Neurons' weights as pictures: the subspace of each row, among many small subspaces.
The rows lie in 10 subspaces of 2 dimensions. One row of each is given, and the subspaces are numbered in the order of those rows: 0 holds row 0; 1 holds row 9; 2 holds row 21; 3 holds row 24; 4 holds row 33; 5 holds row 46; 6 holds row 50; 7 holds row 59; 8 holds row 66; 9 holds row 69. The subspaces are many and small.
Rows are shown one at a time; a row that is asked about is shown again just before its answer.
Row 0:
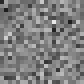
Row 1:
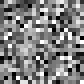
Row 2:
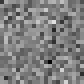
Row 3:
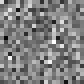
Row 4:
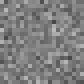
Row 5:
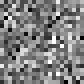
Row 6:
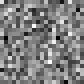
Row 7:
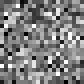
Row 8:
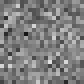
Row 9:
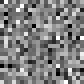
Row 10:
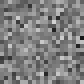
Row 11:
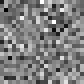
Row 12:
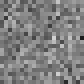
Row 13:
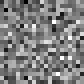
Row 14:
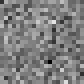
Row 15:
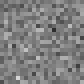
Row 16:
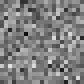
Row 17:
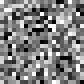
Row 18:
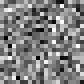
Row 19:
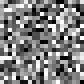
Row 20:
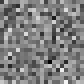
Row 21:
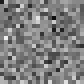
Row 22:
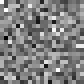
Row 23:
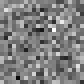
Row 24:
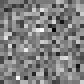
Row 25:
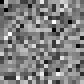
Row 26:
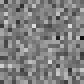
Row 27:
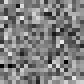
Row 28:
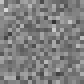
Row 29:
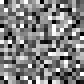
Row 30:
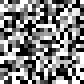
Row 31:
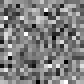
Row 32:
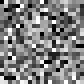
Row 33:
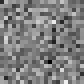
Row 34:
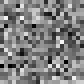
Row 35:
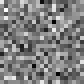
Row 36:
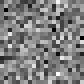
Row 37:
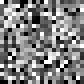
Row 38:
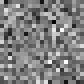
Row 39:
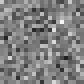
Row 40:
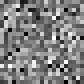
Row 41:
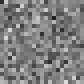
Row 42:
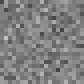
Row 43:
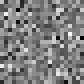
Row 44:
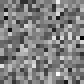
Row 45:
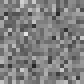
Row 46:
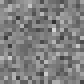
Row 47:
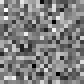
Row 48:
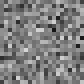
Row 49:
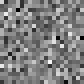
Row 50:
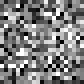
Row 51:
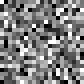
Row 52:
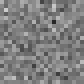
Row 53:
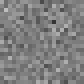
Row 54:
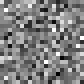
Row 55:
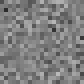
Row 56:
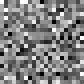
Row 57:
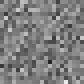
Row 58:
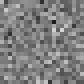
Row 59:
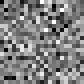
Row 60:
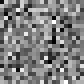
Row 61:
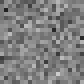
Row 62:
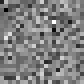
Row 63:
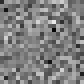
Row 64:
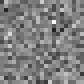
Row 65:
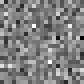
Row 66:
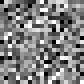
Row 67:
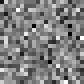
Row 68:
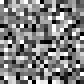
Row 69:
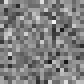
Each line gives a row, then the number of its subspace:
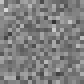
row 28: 0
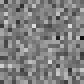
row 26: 1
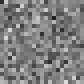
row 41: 2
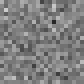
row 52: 7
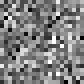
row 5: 4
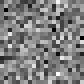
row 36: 8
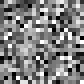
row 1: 5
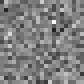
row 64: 9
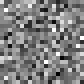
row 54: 8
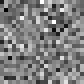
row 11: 7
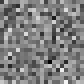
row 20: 0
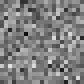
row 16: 0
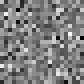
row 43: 5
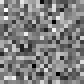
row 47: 7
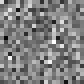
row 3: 5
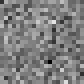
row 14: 4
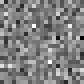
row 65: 1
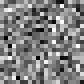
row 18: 1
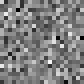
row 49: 5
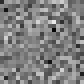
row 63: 4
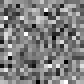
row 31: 7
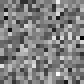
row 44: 8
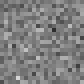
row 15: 3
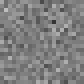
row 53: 7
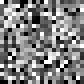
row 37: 2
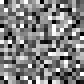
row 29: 6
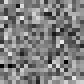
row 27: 6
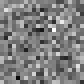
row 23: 3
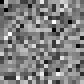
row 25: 0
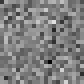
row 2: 4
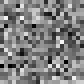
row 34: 6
